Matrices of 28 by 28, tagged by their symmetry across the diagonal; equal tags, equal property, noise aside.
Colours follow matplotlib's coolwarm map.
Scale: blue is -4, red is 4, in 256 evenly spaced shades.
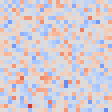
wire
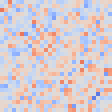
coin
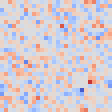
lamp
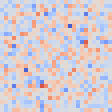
coin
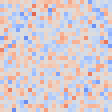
wire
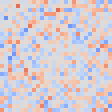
lamp
